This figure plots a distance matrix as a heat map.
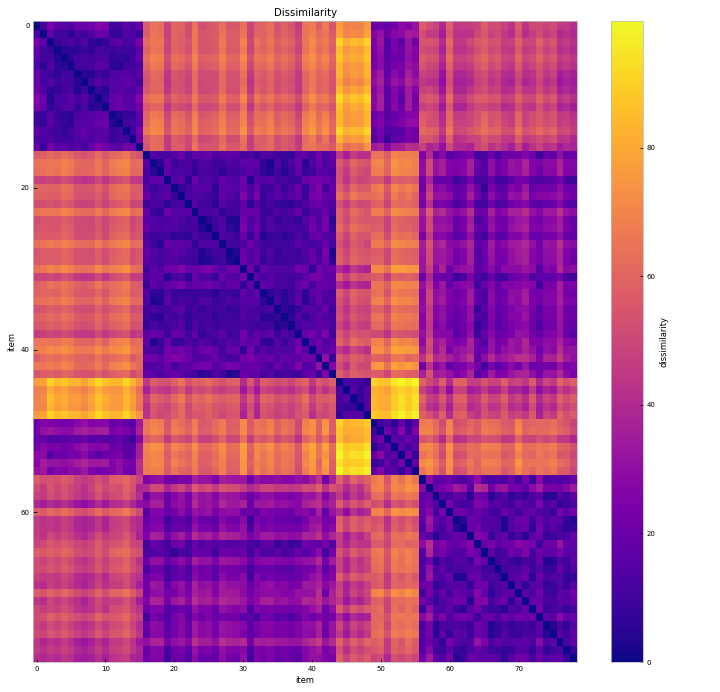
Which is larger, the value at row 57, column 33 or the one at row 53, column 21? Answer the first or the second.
the second
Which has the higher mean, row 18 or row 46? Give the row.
46
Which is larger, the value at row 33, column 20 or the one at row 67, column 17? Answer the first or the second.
the second
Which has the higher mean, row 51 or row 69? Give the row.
51
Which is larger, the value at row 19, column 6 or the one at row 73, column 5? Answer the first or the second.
the second
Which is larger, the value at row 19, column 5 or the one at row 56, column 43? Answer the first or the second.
the first
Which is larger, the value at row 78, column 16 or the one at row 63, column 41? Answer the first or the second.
the second
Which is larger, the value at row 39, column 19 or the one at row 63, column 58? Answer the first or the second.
the first
